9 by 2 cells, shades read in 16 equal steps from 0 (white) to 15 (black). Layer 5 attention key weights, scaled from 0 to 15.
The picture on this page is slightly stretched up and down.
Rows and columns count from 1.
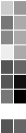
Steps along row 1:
up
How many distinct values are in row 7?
2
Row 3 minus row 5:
-3 -4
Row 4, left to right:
1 5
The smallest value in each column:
0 0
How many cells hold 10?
3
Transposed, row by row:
3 8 7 1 10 10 8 0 10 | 6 5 5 5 9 14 15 0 9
